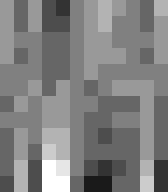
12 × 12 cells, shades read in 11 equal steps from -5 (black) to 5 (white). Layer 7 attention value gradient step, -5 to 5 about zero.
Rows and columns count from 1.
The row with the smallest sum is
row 12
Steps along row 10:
up down up down down down same same same up down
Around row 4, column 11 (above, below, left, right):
0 0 0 1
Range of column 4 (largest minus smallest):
7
